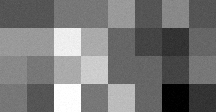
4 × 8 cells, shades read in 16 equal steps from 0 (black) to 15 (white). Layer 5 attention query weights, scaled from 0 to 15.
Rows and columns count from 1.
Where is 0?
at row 4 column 7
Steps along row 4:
down up down up down down up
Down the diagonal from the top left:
5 9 10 7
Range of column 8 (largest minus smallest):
4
